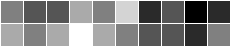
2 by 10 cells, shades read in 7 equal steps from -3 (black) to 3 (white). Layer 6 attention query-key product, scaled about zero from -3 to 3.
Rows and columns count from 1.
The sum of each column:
1 -1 0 4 1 2 -3 -2 -5 -2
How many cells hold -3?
1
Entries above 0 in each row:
2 4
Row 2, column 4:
3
